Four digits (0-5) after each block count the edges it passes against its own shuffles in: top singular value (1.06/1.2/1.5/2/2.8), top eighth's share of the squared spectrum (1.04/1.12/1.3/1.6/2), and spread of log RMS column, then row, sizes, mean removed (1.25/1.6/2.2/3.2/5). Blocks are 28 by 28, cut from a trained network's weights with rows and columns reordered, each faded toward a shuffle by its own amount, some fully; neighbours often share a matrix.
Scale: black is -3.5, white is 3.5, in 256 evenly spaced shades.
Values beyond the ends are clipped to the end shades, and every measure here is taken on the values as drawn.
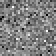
0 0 0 0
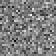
1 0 0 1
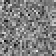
2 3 0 0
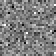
1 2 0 1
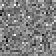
0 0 0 0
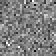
0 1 0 0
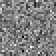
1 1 0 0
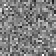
1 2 0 0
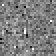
1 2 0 0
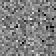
2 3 0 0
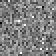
0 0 0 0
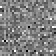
2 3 0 2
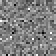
2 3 0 1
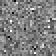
0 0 0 0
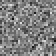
0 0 0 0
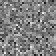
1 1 0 0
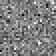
0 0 0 0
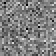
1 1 0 0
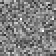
0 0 0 0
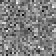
1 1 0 1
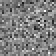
2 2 1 1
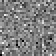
0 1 0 0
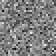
0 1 1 0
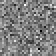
1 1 0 0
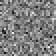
2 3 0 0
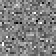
2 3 0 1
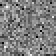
0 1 0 0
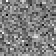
1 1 0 0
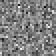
2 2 1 1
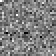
1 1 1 0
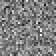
1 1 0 0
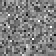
0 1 0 0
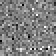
2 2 0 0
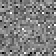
3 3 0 1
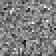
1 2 0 1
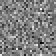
1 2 1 0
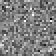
2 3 0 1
